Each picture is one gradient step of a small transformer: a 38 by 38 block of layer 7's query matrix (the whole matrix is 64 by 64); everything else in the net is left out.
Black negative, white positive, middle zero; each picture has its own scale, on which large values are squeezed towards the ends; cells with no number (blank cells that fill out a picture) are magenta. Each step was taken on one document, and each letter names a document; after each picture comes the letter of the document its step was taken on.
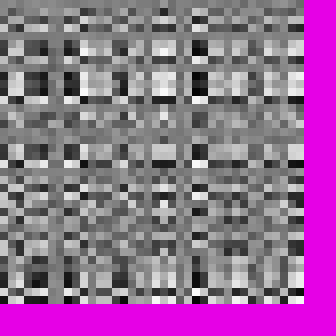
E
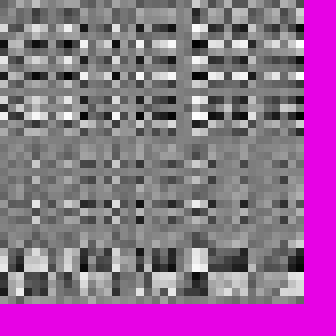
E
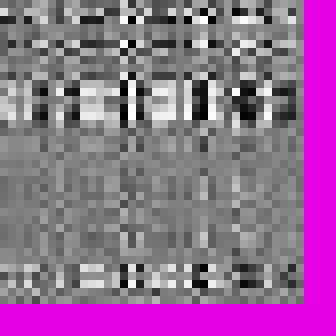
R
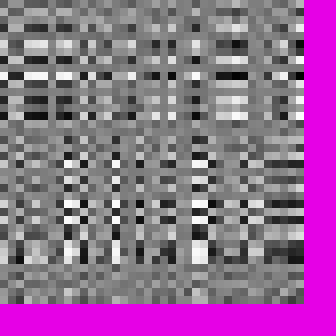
E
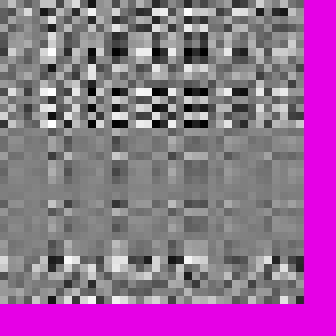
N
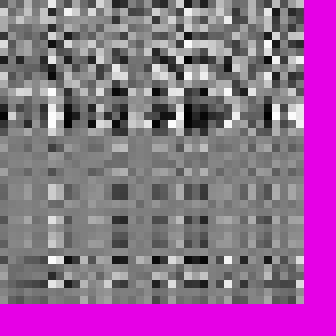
N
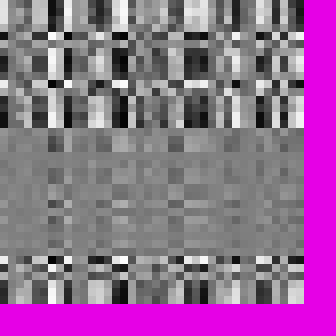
N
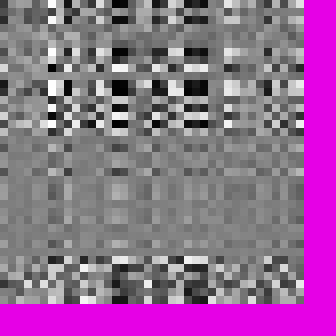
N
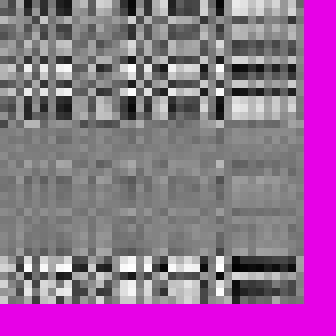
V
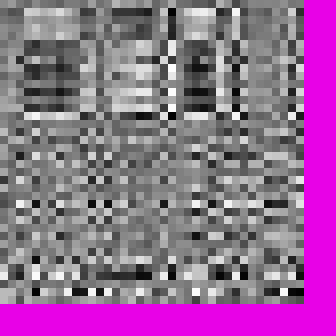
E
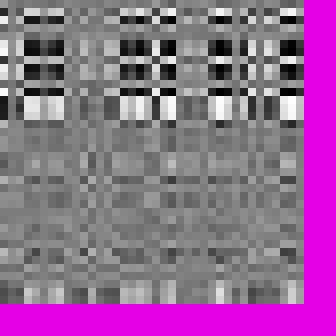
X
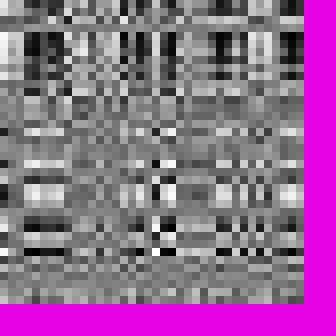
X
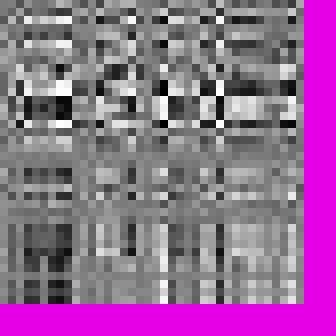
V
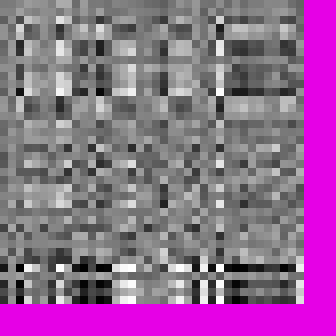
V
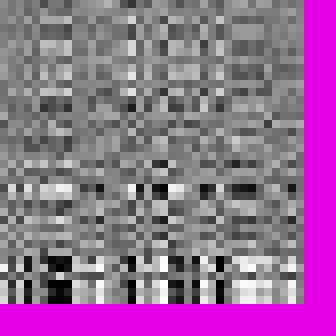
V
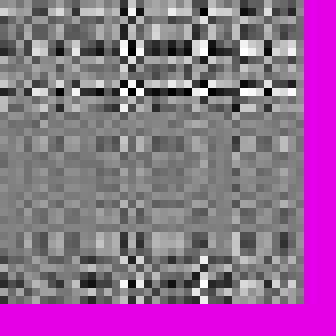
R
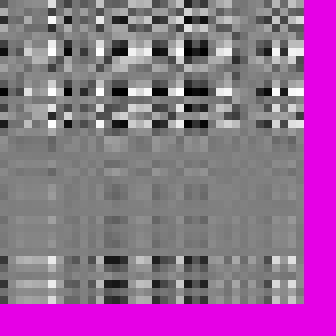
N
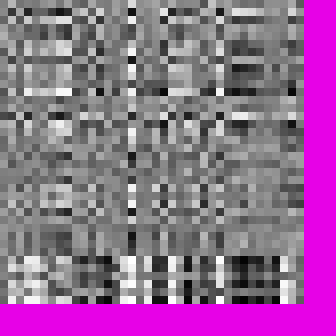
V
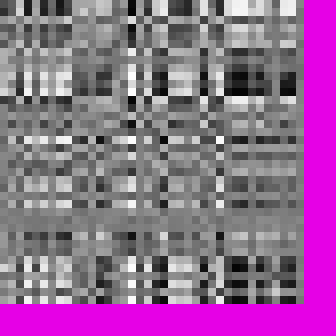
V
